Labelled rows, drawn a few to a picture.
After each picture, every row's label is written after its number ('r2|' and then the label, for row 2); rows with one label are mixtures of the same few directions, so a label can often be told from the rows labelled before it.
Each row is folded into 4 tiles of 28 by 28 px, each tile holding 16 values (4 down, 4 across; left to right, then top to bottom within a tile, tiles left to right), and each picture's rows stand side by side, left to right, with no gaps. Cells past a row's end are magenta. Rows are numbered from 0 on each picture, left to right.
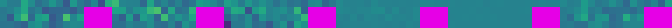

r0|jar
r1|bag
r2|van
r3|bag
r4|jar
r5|jar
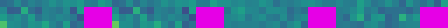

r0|van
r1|van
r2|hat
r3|jar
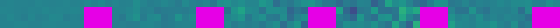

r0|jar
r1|jar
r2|hat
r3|hat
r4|van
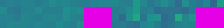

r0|hat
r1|jar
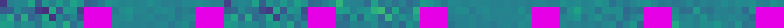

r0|bag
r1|hat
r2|bag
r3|bag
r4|van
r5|hat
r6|van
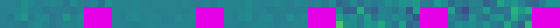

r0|jar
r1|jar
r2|jar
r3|van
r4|hat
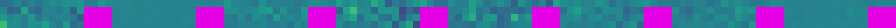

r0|van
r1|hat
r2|bag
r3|hat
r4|jar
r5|hat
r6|hat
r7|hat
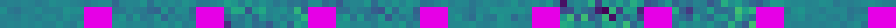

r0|hat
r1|bag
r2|van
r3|bag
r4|jar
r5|bag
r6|hat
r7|hat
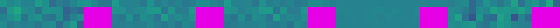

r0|hat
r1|bag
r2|bag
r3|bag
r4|jar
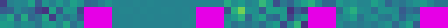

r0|bag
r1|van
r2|hat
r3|hat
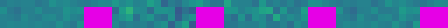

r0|hat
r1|hat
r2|bag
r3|hat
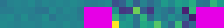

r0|bag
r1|van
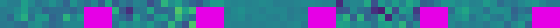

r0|jar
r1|hat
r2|hat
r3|bag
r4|hat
